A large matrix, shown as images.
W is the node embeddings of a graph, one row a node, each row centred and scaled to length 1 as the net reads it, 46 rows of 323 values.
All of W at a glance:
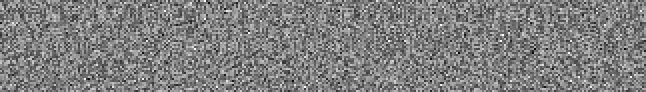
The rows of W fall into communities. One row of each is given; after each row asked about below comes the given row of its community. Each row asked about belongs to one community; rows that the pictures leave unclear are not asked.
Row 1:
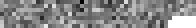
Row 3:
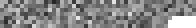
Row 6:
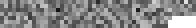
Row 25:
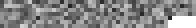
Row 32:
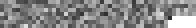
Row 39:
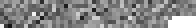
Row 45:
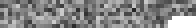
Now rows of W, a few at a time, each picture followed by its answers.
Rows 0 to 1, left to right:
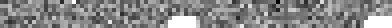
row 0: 25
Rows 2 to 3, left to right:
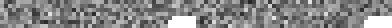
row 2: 3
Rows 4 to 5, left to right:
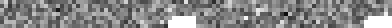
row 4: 6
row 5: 45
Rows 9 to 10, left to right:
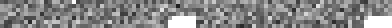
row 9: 25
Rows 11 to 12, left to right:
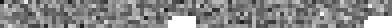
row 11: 45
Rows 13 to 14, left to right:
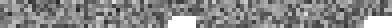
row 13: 45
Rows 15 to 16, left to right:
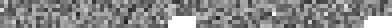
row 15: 6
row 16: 25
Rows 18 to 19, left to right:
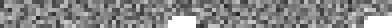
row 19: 3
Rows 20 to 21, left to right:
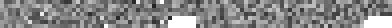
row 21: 25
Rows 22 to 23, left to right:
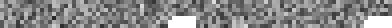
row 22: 32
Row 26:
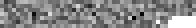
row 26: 3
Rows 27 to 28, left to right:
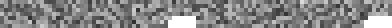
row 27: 6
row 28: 32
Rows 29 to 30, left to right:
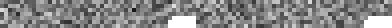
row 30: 39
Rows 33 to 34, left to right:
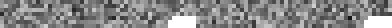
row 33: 1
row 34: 25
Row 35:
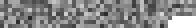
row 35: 32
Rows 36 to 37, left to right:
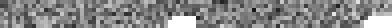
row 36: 45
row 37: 32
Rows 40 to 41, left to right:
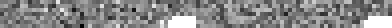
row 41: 45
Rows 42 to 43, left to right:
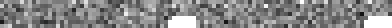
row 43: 32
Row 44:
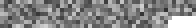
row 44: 3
